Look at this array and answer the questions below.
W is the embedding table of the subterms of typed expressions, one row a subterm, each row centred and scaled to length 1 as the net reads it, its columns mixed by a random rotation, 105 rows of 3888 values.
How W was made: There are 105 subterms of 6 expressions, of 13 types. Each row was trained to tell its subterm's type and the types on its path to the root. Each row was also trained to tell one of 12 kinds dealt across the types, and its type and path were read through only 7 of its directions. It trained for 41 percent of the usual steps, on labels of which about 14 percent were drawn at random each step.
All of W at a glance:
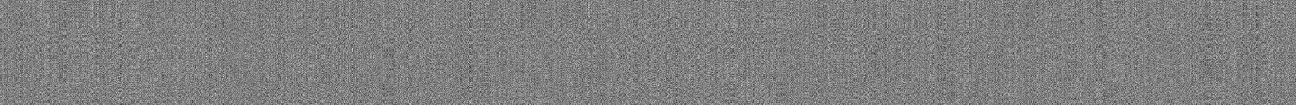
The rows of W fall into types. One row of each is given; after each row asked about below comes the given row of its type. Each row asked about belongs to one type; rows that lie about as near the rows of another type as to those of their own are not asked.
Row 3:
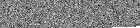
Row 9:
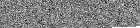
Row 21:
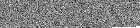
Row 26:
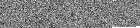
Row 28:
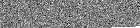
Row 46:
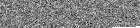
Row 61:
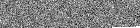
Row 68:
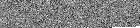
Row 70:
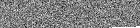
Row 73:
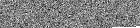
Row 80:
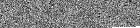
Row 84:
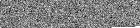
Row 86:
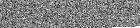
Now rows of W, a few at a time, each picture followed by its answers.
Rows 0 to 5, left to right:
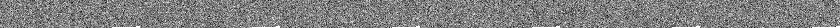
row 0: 26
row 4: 21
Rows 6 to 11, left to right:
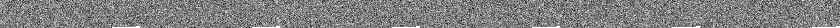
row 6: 68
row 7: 9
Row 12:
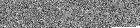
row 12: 9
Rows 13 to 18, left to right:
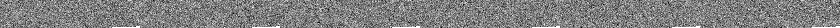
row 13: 3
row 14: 68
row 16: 73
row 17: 73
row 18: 28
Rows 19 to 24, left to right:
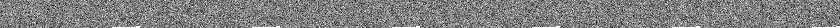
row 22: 73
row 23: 80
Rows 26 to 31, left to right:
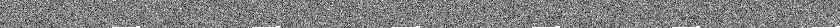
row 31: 84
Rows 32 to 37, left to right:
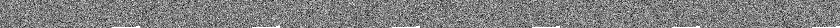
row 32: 84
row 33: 21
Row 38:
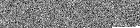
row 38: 68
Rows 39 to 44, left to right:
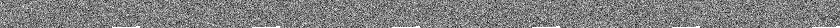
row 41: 84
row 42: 21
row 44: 70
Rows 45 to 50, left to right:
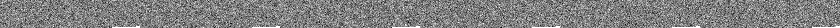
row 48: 28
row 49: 61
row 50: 61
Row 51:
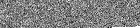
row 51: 61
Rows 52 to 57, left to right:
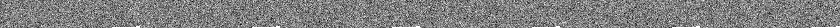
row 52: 3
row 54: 68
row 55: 86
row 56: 21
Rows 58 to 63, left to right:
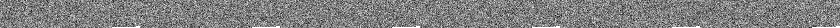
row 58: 86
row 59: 80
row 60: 73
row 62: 70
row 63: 21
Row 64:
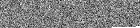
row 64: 68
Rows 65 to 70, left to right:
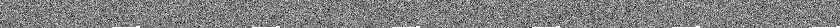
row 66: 26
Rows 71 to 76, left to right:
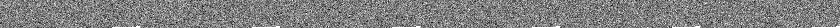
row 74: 61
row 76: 61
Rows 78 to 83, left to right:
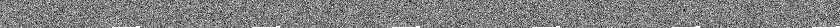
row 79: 26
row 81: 3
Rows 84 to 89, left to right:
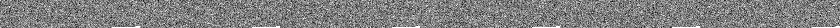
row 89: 84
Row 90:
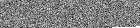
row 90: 73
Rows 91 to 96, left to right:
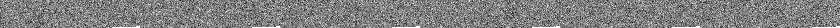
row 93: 86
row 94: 61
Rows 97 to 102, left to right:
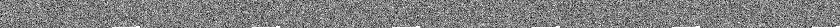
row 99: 68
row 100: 84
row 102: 84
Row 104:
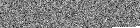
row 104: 73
